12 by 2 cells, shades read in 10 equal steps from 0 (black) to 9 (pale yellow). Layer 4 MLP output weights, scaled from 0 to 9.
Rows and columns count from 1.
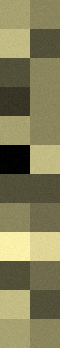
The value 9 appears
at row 9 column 1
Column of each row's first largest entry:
1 1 2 2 1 2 1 1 1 2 1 1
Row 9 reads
9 8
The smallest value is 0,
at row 6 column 1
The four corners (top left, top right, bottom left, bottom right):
6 5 6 5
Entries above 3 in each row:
2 1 1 1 2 1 0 2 2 1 1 2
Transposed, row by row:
6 7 3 2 6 0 3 5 9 3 7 6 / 5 3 5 5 5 7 3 4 8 4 3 5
